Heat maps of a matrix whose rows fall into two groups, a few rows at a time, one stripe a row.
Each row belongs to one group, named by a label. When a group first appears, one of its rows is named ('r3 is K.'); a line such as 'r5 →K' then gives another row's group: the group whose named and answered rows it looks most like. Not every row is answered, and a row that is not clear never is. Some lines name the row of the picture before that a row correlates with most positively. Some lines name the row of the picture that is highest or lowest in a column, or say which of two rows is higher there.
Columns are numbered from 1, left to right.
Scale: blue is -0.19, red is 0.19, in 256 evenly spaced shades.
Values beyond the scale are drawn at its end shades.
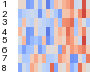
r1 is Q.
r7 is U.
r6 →Q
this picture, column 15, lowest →7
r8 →U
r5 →Q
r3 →Q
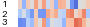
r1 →U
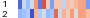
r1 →Q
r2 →Q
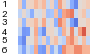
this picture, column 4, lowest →2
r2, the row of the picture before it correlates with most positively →2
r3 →U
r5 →Q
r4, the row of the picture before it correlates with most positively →2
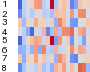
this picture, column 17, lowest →5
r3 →U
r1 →U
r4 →Q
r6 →Q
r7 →U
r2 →Q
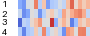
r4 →Q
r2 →Q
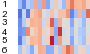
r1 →Q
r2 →U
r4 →U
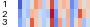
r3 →U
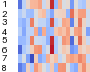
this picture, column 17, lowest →1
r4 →Q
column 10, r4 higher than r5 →Yes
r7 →Q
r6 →U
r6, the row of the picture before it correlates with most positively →1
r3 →U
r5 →U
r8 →U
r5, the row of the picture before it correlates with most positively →2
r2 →Q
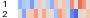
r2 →U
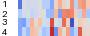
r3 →U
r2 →Q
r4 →U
